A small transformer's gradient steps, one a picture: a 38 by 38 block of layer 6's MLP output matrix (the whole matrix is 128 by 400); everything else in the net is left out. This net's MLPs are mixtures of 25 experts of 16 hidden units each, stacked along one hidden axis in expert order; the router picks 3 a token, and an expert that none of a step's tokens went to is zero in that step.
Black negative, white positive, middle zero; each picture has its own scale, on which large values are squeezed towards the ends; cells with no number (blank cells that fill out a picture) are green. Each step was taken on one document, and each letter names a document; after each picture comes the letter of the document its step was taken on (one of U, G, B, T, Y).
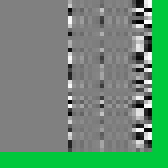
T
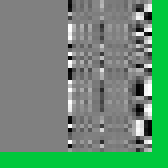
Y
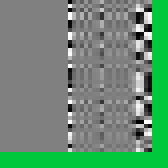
T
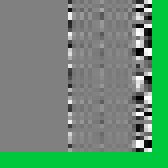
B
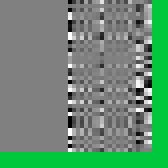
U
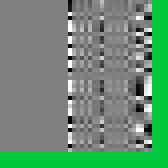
Y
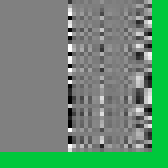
B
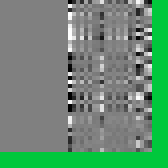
U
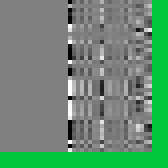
Y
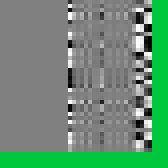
T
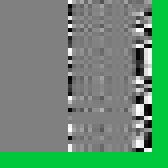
B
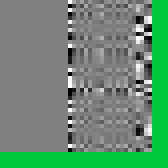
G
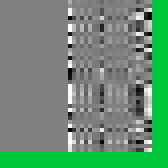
Y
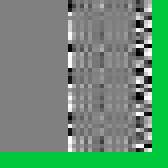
B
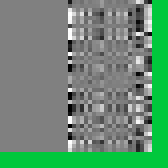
U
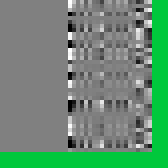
G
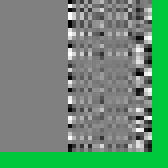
U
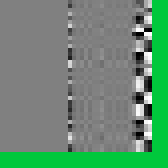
T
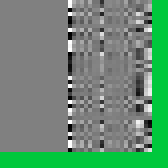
Y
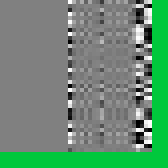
G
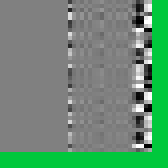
T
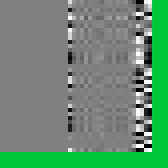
G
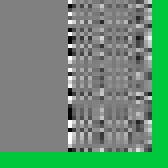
G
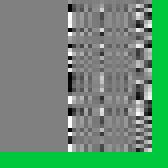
B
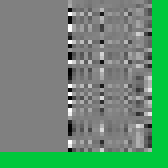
Y
